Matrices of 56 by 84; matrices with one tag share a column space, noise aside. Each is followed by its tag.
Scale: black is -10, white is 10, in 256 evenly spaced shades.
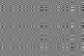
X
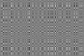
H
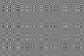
X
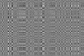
H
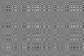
X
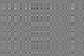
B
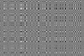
B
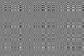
X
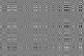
X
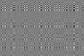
X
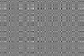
B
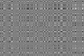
B
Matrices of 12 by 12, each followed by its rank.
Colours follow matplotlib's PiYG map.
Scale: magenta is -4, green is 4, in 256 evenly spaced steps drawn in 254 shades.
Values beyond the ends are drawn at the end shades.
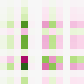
one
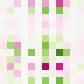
two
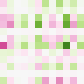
two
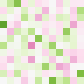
full rank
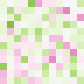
full rank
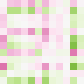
two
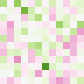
full rank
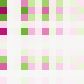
one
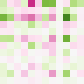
two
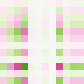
one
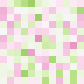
full rank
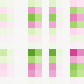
one
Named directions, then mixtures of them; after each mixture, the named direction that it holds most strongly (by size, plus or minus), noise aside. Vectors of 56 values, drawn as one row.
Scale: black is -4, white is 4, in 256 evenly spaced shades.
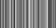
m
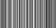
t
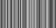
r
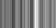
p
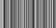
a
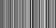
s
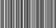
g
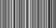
m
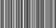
g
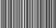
t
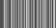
a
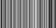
r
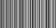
s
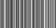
g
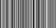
t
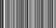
a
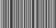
a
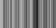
p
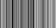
t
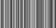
g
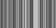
p
